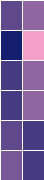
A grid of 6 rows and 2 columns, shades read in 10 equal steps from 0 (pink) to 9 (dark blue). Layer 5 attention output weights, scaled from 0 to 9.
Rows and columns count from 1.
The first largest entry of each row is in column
1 1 1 1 2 2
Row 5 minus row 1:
0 3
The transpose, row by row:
6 9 7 7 6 5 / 4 0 4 4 7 7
